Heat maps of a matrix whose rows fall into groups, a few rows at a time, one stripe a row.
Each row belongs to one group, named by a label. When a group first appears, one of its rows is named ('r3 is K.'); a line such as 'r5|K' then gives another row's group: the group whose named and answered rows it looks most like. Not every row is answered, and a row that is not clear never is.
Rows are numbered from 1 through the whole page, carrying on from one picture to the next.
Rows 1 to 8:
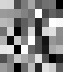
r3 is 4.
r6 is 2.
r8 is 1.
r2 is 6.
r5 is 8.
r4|1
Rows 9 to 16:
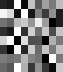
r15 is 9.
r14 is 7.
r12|7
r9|7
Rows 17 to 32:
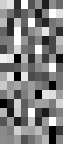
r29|8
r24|9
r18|4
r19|8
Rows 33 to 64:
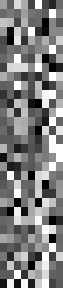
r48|9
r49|4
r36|8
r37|7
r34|9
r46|9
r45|2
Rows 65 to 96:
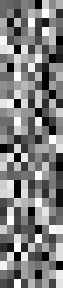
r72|8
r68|1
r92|7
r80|4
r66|1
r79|6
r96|7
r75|6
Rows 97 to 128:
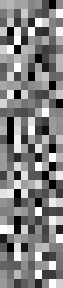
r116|2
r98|2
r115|6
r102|2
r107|2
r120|6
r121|4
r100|8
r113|6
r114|4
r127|6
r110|8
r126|9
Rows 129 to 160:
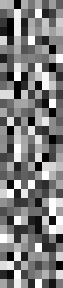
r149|8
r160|6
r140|9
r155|2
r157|7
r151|4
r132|7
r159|7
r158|2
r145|6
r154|4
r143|8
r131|7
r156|6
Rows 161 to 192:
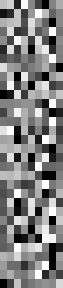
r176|1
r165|6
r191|6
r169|2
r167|9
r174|9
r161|2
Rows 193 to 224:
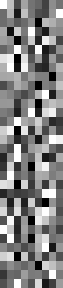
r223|9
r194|2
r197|1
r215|8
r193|2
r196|8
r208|4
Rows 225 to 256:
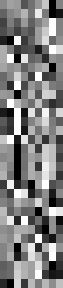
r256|7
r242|1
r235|1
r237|7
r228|9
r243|1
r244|1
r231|2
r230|4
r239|7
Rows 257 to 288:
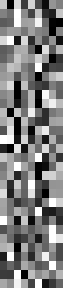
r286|9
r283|4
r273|7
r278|8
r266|2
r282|9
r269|8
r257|8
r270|2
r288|6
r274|6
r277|8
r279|4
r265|4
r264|6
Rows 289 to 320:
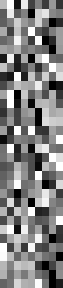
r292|8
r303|8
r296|4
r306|4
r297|7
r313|2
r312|8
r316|8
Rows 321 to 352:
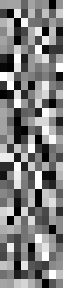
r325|1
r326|6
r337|8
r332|6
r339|7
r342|1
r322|7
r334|1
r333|1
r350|2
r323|2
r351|4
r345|8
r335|1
